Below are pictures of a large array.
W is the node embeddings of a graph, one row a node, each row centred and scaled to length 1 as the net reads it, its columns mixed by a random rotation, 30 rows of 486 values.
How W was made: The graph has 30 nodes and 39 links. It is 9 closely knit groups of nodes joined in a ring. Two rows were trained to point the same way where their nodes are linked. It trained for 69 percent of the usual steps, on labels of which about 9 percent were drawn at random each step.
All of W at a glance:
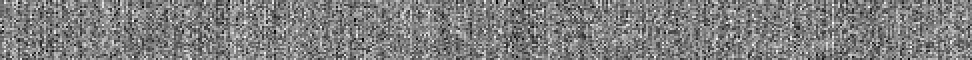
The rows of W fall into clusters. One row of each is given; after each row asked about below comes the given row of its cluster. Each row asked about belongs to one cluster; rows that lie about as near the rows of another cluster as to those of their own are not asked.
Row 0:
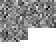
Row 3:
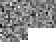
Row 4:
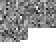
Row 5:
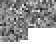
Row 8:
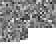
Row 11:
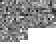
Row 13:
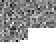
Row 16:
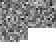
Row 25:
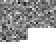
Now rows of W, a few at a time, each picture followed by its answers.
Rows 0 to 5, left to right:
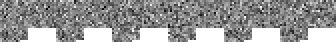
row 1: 3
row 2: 11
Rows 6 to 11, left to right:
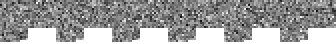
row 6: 8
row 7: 16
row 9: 11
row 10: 5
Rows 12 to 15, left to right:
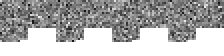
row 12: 11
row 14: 0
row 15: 16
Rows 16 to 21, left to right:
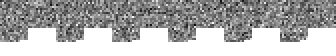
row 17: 13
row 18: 13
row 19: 3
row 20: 8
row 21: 25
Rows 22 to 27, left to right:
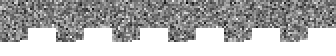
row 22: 0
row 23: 25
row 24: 3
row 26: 4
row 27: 16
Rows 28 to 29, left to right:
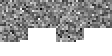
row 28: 5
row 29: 4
